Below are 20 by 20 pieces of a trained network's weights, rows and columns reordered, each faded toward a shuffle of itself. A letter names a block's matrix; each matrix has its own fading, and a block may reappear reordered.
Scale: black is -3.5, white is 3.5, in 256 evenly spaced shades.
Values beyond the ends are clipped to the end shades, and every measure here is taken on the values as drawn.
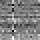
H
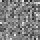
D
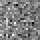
D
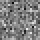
D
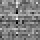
H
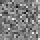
D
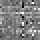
H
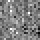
D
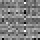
H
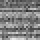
H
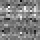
H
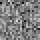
D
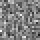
D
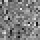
D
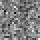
D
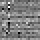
H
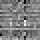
H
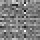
H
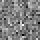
D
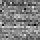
H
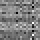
H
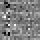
H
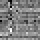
H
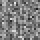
D
